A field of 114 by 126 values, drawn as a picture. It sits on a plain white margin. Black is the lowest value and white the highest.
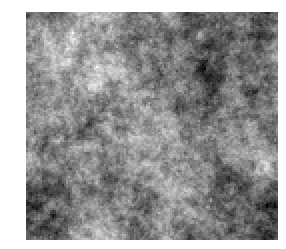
No regular stripes run through it. The histogram is bell-shaped. The ninth with the highest average is the top left. The ninth with the lowest average is the top right. Neither half mirrors the other.
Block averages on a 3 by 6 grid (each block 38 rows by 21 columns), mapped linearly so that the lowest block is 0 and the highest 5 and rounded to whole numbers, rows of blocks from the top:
453201 | 334323 | 032411
